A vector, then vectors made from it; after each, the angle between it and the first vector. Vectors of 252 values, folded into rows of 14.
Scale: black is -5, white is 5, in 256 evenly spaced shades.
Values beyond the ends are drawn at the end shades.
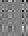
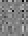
nearly parallel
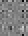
nearly parallel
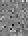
partly opposed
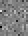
partly aligned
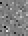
orthogonal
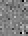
partly aligned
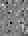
partly aligned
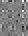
nearly opposite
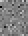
partly opposed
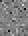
orthogonal
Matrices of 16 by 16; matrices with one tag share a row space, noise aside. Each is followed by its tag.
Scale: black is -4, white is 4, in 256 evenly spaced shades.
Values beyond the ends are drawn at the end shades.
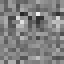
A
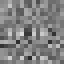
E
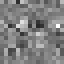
A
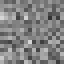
E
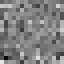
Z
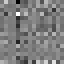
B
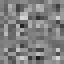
A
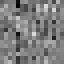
B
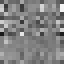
Z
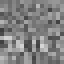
E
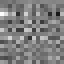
E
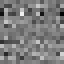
Z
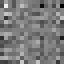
Z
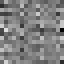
Z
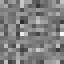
A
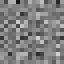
A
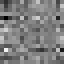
Z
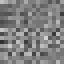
E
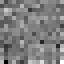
Z
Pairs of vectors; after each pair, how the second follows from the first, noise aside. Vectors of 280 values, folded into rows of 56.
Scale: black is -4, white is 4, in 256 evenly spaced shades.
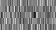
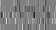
partly zeroed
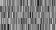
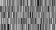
copied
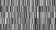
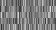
reversed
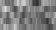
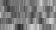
reversed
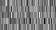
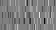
partly zeroed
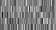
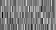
copied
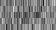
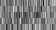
copied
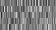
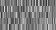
copied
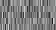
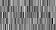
copied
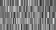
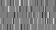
partly zeroed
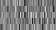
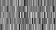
copied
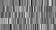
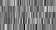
reversed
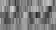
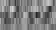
copied
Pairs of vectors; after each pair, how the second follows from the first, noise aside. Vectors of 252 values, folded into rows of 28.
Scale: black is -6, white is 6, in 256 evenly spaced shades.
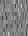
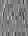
shuffled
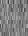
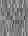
shuffled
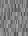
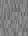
shrunk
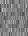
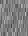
shuffled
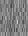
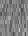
shuffled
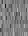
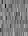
copied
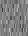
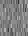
shuffled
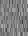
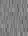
shrunk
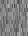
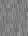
shrunk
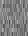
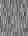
shuffled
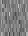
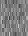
wrapped around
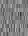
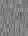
shrunk
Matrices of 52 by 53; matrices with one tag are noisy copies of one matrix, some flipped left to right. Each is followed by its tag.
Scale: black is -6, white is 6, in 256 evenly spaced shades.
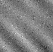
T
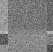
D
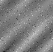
T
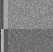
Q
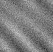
T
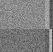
Q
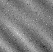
T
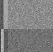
Q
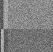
Q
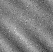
T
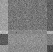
D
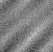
T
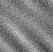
T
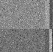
Q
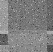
D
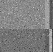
Q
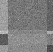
D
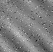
T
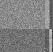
Q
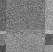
D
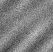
T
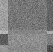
D
